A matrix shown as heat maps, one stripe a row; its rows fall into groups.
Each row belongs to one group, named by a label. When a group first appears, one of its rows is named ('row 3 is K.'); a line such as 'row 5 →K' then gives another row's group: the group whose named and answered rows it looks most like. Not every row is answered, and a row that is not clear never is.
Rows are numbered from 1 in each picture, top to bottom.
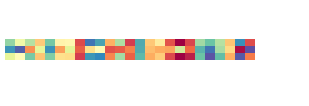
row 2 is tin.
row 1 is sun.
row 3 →sun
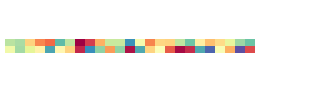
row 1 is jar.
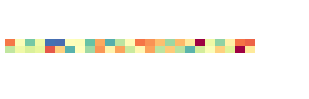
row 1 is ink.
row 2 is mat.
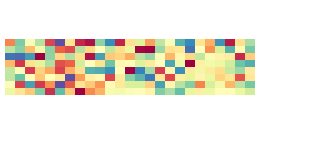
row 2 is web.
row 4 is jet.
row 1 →jar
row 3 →tin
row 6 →tin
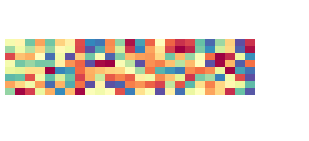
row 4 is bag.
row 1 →sun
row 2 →sun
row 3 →ink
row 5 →jar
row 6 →tin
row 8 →jar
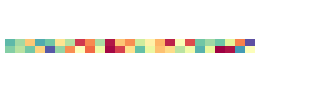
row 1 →tin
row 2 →bag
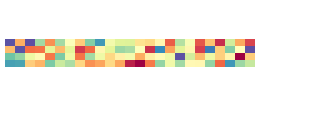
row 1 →mat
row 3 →mat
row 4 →web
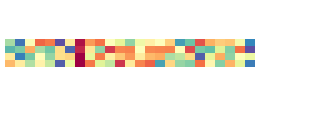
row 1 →jar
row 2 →tin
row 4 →jar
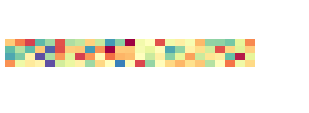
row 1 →jet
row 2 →bag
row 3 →tin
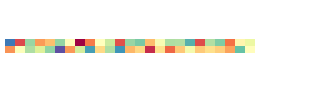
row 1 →jar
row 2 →ink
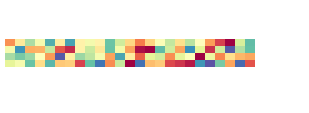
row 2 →web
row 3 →mat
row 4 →sun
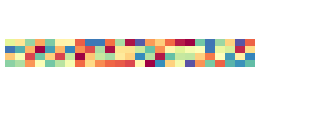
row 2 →tin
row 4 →web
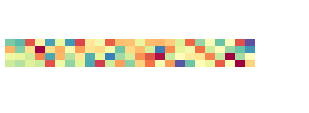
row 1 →tin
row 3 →ink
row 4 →mat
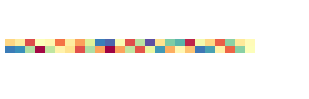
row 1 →jet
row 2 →bag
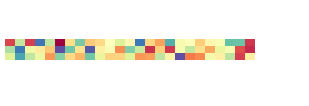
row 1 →jet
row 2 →mat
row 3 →mat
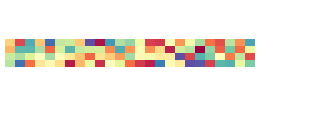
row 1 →ink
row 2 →mat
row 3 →bag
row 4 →web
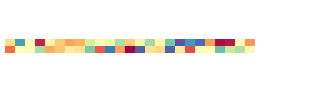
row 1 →bag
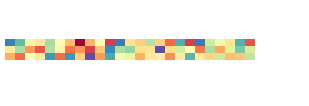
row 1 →bag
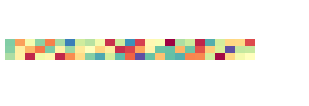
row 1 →mat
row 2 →web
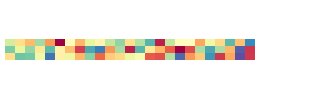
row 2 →sun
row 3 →bag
